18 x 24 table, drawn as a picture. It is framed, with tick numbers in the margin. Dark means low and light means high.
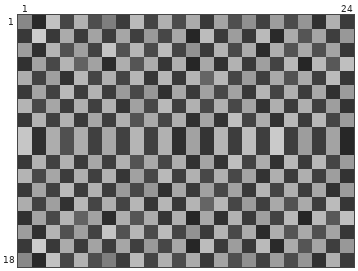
Histogram: two levels. Mirror symmetry: top to bottom. Odd rows or columns: none. Grain: checkered. Slope: none.
